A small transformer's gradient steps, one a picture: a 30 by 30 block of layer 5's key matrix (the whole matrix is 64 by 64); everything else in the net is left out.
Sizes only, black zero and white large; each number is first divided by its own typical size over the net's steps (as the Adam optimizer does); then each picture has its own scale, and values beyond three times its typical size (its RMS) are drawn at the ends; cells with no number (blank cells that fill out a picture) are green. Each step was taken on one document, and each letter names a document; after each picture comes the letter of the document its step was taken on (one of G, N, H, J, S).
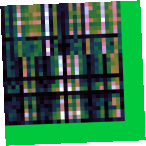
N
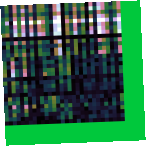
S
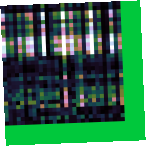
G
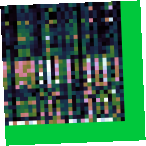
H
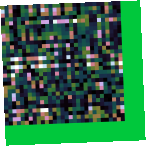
N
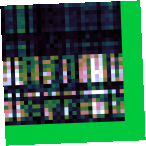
H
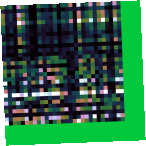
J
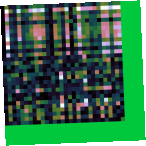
N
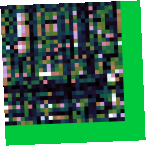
S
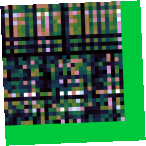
N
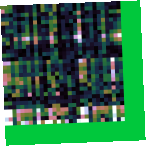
H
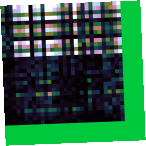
N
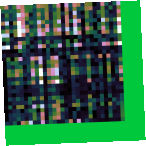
S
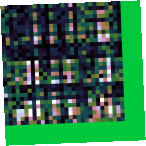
H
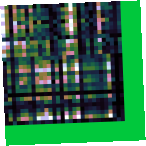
S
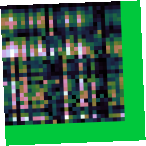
G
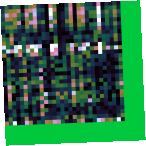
G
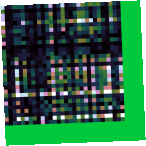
J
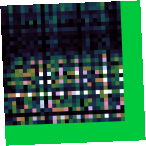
J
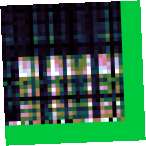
H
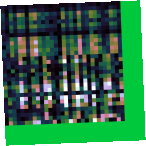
G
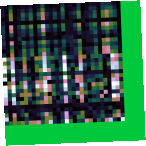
G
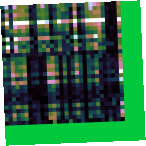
S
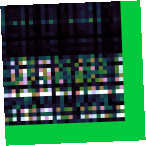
J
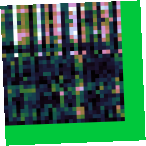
N
